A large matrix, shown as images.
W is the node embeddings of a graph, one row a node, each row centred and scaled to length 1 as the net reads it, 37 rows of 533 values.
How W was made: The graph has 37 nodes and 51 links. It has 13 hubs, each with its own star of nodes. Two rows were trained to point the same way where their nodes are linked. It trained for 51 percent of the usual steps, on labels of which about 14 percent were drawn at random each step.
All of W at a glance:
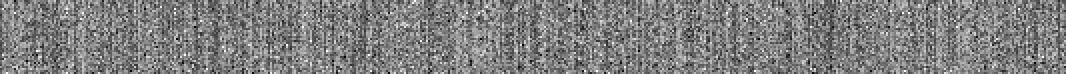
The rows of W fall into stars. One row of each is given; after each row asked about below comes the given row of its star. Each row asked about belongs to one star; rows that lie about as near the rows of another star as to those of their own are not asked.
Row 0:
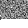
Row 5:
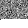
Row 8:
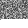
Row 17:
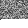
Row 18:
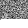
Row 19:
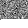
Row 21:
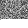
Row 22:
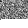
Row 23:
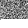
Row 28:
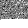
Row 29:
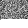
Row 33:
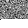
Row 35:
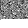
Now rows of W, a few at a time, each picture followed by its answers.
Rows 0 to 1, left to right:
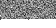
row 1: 0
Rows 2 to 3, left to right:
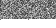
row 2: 35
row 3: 8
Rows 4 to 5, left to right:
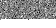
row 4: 19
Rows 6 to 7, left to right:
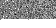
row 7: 22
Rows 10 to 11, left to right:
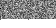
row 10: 29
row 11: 19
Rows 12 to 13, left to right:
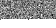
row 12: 5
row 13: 28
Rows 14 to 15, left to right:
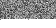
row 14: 22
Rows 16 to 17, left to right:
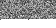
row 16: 33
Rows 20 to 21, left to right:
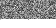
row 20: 18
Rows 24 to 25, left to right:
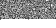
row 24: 28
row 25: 28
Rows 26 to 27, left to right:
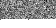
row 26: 22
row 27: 17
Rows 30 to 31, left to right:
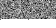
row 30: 5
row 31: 17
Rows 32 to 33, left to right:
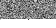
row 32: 23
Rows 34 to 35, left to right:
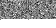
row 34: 21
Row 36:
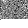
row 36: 35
